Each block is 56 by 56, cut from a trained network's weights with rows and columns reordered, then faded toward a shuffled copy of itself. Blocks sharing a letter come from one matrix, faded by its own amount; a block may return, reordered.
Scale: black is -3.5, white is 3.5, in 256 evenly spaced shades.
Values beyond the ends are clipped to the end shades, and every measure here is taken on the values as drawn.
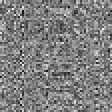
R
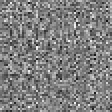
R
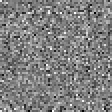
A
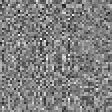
R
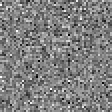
A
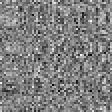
R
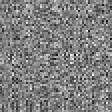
R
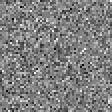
A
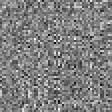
R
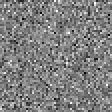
A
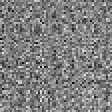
R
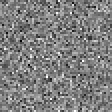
A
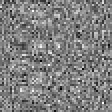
R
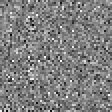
A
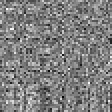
R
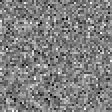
A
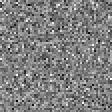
A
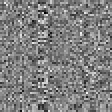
R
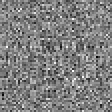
R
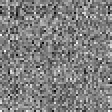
R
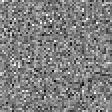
A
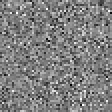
A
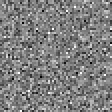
A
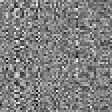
R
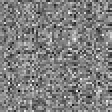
R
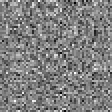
R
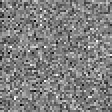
A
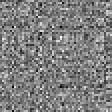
R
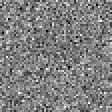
A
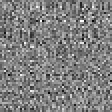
R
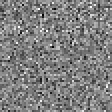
A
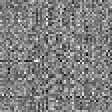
R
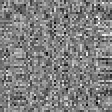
R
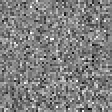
A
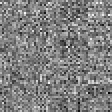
R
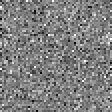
A
